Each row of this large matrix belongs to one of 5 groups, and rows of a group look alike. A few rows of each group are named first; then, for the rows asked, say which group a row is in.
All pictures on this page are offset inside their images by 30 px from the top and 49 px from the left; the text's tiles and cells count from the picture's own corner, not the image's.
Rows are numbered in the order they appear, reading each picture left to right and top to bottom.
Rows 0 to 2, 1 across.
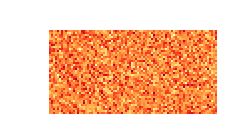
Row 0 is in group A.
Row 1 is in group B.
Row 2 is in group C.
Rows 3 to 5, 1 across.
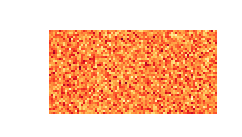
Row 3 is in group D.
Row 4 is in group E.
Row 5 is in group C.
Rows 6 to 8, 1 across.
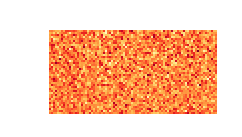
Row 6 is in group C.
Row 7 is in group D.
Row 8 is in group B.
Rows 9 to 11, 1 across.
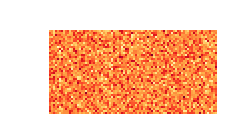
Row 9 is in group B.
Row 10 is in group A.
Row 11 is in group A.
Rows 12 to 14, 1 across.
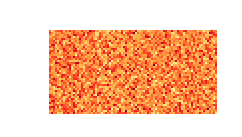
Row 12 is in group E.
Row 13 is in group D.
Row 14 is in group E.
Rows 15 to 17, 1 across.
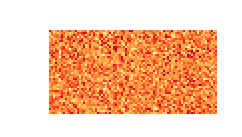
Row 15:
C
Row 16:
B
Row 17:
C
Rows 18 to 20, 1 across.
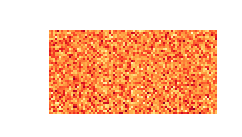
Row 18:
A
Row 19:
B
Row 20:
B
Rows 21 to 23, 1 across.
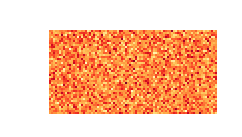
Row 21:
C
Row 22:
E
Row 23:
B
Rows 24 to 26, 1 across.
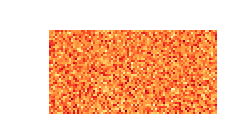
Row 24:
A
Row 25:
B
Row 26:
E
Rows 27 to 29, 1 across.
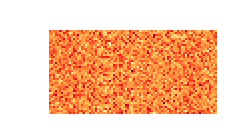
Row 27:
D
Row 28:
B
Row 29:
B
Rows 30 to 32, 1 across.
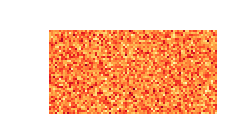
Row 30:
C
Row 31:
A
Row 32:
E
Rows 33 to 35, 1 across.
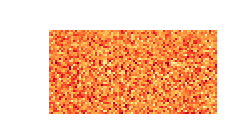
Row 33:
B
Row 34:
D
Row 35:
B
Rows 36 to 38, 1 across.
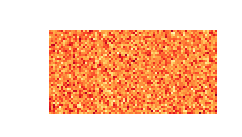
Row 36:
E
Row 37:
E
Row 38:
A
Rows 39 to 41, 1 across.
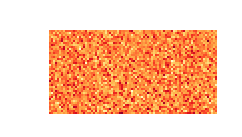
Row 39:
C
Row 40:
E
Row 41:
B
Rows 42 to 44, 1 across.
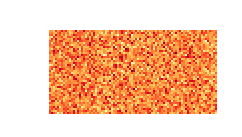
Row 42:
B
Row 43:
B
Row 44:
E
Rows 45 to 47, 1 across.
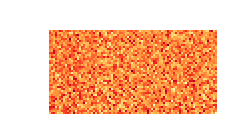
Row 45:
D
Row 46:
B
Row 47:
E
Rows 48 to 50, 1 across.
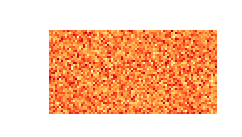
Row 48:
C
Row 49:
A
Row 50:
B
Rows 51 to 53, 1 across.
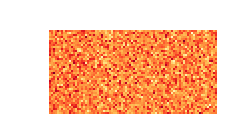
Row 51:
A
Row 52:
E
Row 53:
D
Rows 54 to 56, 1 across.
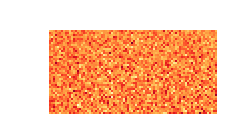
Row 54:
B
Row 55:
D
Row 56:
A
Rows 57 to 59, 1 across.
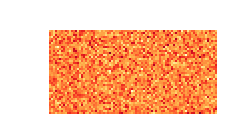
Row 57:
B
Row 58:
D
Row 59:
B
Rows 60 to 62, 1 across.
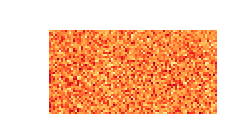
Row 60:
B
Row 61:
A
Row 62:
A
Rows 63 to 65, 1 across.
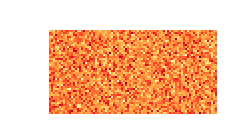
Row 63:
B
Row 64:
E
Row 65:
A
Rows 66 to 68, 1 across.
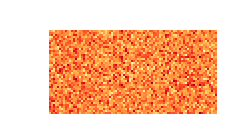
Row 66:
B
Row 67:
B
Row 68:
A
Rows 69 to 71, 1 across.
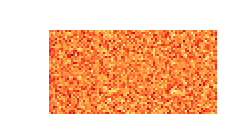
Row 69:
A
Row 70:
A
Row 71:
D
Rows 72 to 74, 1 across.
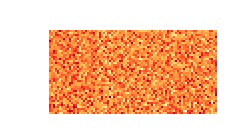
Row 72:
D
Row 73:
D
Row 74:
A
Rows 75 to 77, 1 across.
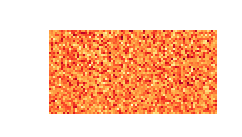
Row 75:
C
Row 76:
C
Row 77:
E
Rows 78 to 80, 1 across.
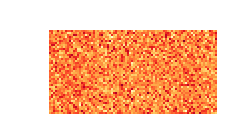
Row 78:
A
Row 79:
B
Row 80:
B
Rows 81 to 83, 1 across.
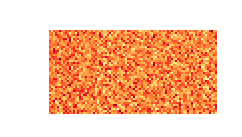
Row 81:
D
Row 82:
D
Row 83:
E
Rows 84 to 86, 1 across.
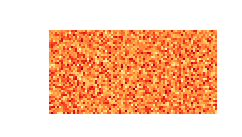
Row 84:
C
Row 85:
C
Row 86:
E
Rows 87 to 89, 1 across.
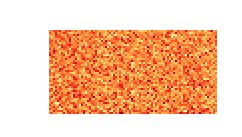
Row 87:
D
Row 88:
B
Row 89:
B
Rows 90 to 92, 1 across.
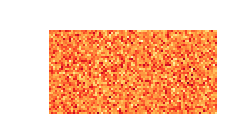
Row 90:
D
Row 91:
C
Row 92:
E
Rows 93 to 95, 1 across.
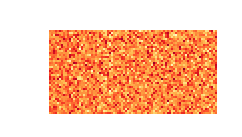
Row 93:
D
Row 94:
A
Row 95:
D
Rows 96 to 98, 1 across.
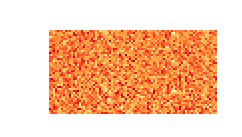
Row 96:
E
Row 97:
E
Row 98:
D
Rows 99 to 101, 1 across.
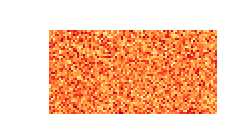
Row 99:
C
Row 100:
A
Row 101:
B
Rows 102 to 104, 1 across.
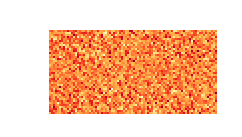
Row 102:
C
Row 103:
E
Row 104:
D
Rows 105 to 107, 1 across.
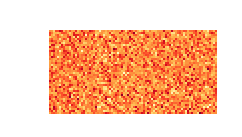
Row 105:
E
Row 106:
C
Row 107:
D
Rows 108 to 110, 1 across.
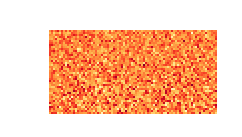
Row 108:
A
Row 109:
C
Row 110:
E
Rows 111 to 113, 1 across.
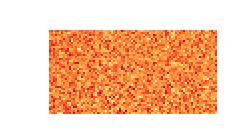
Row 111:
A
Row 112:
D
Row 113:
E
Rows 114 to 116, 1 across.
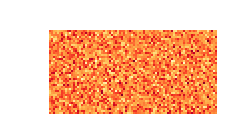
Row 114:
C
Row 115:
E
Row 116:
C
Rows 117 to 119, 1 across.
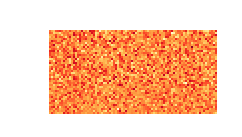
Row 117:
E
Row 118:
B
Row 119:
E
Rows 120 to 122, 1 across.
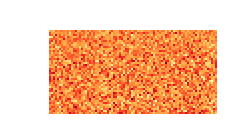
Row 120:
B
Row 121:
A
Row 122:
B
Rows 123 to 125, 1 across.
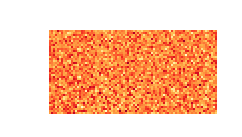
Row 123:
A
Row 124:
A
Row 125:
E
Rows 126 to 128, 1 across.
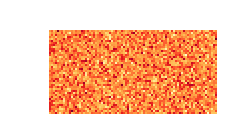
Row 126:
A
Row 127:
C
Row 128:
A
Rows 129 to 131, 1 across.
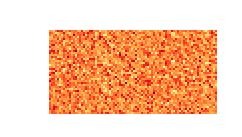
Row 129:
E
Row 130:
E
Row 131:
D
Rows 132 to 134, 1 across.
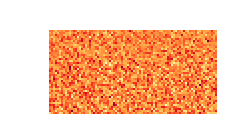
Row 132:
C
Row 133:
D
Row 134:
A
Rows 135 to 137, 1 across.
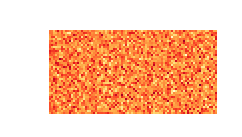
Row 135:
A
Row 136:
D
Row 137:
D
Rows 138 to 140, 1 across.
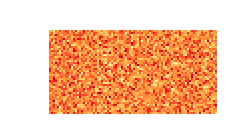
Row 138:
B
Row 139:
D
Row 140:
E
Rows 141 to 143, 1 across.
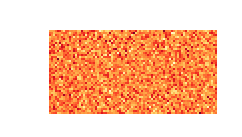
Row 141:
E
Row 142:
A
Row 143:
D
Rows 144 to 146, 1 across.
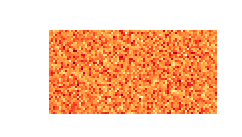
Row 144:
B
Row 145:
C
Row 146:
D
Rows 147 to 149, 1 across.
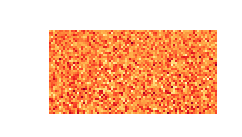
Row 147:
B
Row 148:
D
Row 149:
C
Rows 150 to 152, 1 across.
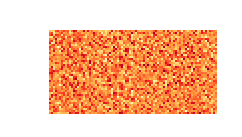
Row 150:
B
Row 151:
C
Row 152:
B
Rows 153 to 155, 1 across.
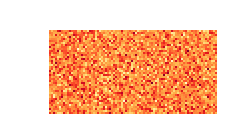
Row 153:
E
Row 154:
B
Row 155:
C
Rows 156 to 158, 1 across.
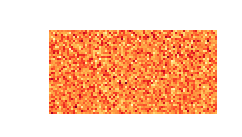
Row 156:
C
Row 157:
E
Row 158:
E
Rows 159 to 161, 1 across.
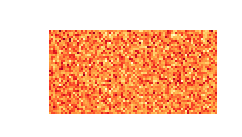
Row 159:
D
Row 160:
C
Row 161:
D
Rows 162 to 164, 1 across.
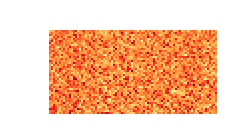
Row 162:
B
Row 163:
B
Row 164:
D
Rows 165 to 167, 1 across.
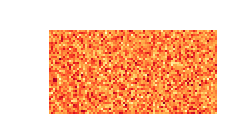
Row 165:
C
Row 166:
D
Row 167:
B
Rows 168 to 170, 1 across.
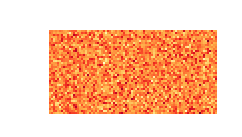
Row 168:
C
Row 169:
E
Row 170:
B
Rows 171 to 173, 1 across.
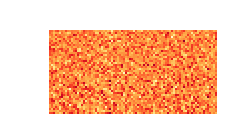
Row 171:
A
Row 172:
C
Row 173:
C
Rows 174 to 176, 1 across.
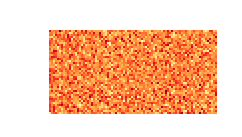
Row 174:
D
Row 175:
A
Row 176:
A
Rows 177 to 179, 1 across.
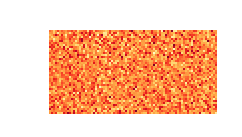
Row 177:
C
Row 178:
D
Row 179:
E
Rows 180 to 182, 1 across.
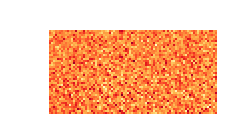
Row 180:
B
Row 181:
E
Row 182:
D
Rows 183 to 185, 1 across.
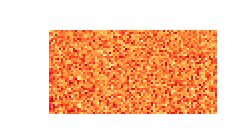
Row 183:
B
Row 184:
A
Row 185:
A
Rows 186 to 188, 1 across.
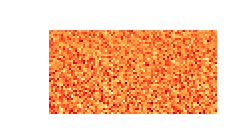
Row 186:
C
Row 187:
E
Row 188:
A
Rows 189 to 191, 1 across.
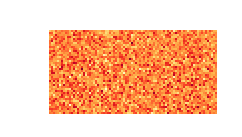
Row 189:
B
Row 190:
C
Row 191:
C
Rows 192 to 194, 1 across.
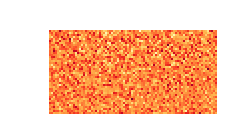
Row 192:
D
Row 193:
C
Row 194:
B
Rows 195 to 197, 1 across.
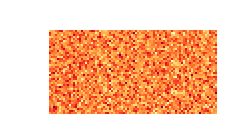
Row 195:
E
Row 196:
E
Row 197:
D
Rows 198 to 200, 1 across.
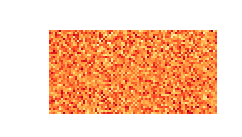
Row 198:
D
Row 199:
C
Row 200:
C
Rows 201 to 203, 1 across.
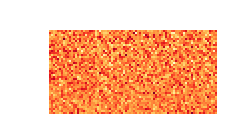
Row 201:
E
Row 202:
A
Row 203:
C
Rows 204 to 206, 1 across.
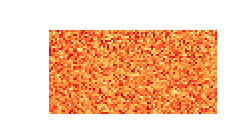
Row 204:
A
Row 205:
B
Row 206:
D
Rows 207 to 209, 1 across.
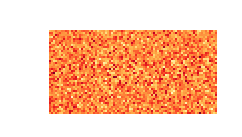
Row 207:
B
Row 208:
E
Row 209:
A
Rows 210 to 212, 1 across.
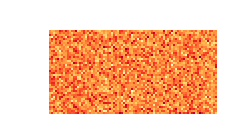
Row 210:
B
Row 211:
A
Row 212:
B
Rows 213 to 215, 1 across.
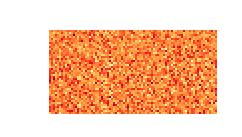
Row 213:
C
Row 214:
A
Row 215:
A
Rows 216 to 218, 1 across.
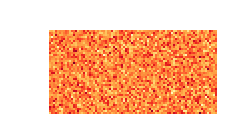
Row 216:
B
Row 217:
C
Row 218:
A
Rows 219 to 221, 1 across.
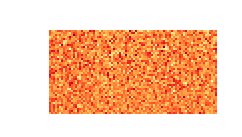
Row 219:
E
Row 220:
A
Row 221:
A
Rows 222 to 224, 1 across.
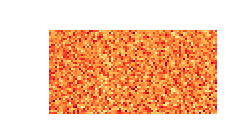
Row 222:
E
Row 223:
A
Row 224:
E
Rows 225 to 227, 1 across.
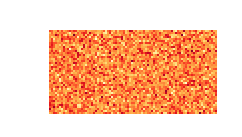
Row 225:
C
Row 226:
B
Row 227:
A
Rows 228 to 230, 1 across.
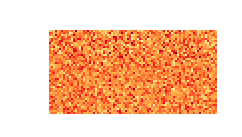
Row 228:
B
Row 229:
C
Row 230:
E
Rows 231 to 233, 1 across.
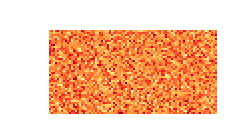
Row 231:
A
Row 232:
E
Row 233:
B
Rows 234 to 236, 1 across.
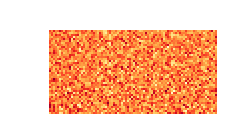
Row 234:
D
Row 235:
D
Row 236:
A
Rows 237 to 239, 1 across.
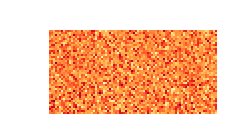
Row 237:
E
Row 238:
B
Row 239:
E
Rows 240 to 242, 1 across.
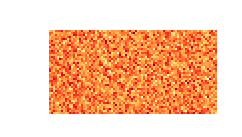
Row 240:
E
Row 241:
D
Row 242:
B
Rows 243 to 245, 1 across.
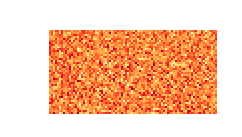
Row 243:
A
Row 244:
D
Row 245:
C
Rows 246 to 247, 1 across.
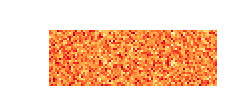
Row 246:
E
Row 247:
D
